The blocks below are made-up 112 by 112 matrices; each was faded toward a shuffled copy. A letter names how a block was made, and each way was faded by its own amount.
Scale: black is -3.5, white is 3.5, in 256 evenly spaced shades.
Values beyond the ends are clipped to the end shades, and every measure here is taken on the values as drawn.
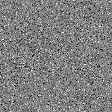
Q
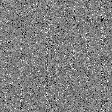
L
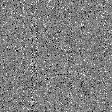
L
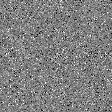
Q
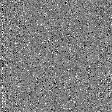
L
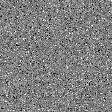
Q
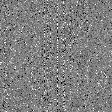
L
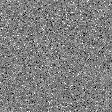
Q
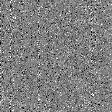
L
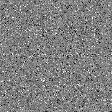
Q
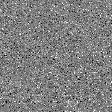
Q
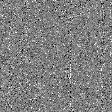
L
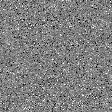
Q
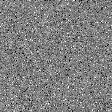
Q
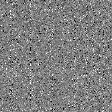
L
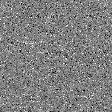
Q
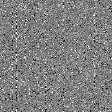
L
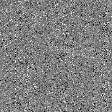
L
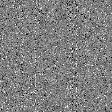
L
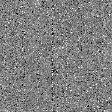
L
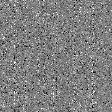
L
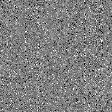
L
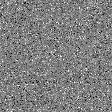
Q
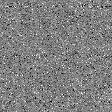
Q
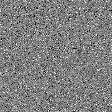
Q
